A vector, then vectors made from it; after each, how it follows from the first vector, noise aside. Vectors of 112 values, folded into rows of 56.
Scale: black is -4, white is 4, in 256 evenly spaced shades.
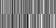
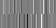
partly zeroed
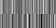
sign-scrambled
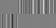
partly zeroed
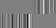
partly zeroed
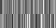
sign-scrambled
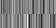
negated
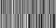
negated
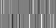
partly zeroed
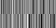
negated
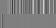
partly zeroed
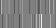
partly zeroed
